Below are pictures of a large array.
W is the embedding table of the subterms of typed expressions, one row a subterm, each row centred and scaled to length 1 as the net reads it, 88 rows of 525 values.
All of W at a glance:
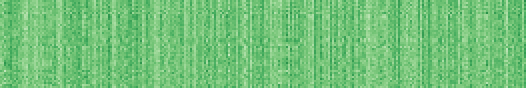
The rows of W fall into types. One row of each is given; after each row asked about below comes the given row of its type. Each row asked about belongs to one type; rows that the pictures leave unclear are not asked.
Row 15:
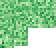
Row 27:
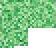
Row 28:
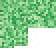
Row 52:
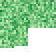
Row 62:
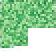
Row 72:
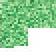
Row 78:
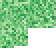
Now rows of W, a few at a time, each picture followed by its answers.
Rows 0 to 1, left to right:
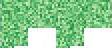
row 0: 27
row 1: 52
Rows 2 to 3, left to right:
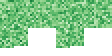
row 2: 72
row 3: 15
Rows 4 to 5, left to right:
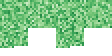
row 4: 27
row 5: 27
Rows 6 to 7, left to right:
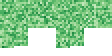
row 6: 62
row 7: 15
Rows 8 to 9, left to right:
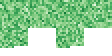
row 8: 27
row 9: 78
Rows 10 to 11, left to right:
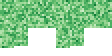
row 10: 62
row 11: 28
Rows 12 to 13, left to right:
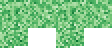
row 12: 27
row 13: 27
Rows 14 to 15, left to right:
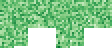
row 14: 28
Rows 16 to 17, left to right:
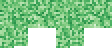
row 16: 28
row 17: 28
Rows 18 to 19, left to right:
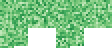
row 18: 28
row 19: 72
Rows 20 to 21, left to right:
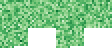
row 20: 27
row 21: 52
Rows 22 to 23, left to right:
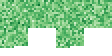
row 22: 52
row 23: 28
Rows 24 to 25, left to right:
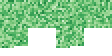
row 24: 62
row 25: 52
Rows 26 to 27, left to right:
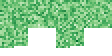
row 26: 28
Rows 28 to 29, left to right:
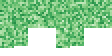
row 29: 15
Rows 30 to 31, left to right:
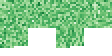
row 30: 72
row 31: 15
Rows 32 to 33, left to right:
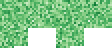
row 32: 27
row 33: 72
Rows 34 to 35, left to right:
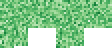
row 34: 15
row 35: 72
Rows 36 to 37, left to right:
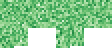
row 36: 78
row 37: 15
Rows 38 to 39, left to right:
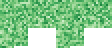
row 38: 15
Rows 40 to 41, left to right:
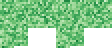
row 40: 62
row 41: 62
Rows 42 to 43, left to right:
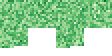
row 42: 62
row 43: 52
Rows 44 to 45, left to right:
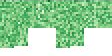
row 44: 52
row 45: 15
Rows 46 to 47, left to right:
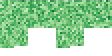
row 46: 78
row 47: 78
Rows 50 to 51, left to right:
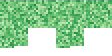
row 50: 28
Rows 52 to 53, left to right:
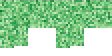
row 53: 15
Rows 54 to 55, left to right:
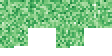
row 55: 15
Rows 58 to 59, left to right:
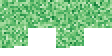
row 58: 78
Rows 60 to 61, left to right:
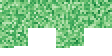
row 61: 28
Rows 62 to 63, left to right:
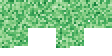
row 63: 72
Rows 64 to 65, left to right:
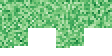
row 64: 27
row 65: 28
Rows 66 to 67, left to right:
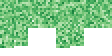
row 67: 78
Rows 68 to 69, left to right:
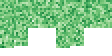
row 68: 15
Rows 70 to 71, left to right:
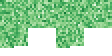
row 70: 27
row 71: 78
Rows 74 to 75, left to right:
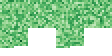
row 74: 62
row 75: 28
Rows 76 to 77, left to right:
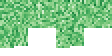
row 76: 15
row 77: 62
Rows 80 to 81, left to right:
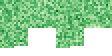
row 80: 27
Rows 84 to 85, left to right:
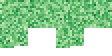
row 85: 28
